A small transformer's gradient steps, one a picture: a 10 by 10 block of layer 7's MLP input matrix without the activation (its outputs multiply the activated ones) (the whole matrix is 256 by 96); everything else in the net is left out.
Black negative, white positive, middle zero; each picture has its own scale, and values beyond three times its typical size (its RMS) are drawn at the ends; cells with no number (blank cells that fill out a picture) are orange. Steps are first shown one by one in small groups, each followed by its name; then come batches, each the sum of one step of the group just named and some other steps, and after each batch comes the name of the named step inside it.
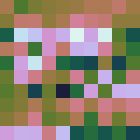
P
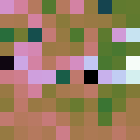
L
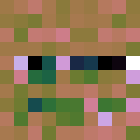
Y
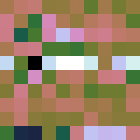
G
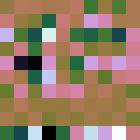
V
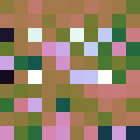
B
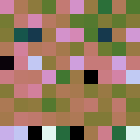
L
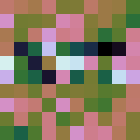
G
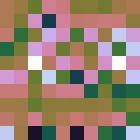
V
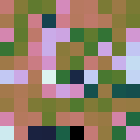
V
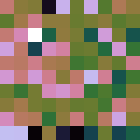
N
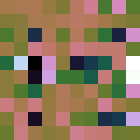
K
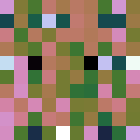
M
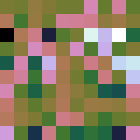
K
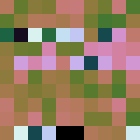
M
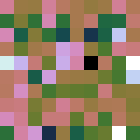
M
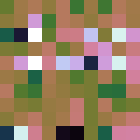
K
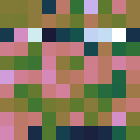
N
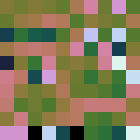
K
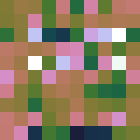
N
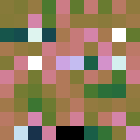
N
